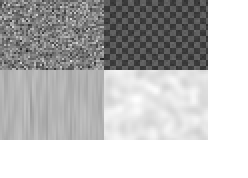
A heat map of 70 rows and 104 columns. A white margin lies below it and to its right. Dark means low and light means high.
It is made of 2 by 2 panels. Panel 1,1: middling, fine-grained, strong in contrast. Panel 1,2: low, checkered. Panel 2,1: high, streaked downward, faint in contrast. Panel 2,2: very high, blotchy, faint in contrast.
